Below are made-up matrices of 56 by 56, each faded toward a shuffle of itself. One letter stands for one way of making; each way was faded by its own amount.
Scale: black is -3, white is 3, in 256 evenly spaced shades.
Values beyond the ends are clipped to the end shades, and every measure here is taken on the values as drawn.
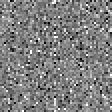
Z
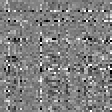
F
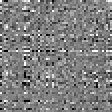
F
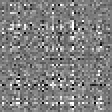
F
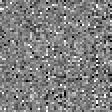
Z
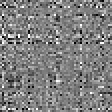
F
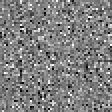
Z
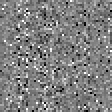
Z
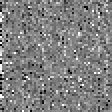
Z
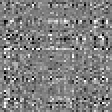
F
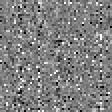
Z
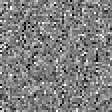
Z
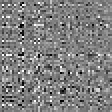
F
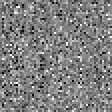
Z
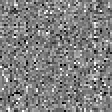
Z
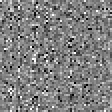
Z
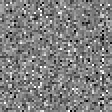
Z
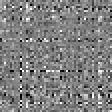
F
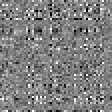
F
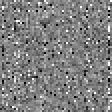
Z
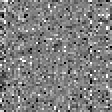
Z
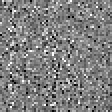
Z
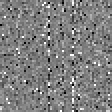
Z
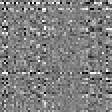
F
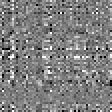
F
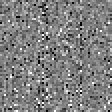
Z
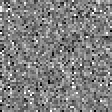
Z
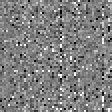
Z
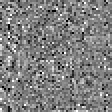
Z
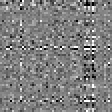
F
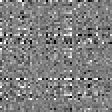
F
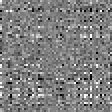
F
